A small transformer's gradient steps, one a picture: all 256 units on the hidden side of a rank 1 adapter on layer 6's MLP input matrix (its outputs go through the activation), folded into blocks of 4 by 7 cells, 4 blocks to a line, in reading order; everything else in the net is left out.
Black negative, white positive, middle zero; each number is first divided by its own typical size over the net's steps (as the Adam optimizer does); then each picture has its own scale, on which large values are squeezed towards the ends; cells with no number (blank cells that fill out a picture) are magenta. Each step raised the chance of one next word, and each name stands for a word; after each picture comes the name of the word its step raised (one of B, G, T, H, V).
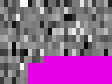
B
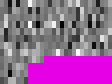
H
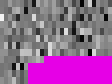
H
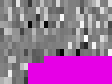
H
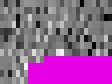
H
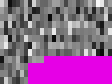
B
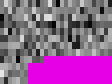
B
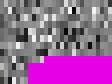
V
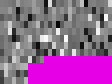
V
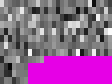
B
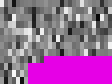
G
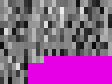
V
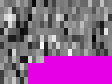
V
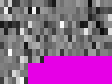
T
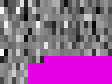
T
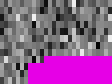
T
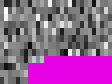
B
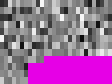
B
